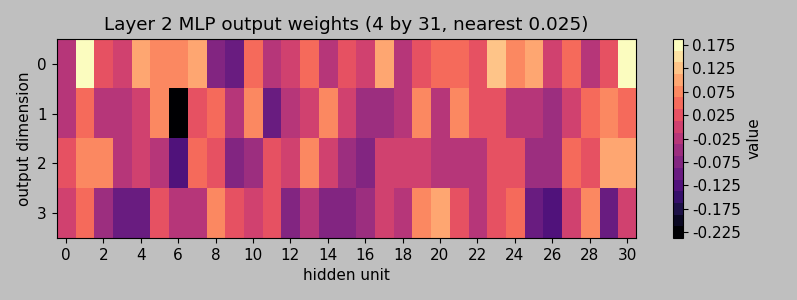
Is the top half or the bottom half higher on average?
top
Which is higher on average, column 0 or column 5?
column 5
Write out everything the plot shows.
Title: Layer 2 MLP output weights (4 by 31, nearest 0.025)
x-axis: hidden unit, ticks 0 2 4 6 8 10 12 14 16 18 20 22 24 26 28 30
y-axis: output dimension, ticks 0 1 2 3 (0 at the top)
Colour bar: value, ticks -0.225 -0.175 -0.125 -0.075 -0.025 0.025 0.075 0.125 0.175
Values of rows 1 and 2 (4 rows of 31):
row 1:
-0.025 0.05 -0.025 -0.025 0 0.075 -0.225 0.025 0.05 -0.025 0.075 -0.1 -0.025 0 0.075 0 -0.05 -0.05 -0.025 0.075 -0.025 0.075 0.025 0.025 -0.025 -0.025 -0.05 0 0.05 0.075 0.05
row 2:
0.025 0.075 0.075 -0.025 0 -0.025 -0.125 0.05 0.025 -0.075 -0.05 0.025 0 0.075 0 -0.05 -0.075 0 0 0 -0.025 -0.025 -0.025 0.025 0.025 -0.05 -0.05 0.05 0.025 0.1 0.1
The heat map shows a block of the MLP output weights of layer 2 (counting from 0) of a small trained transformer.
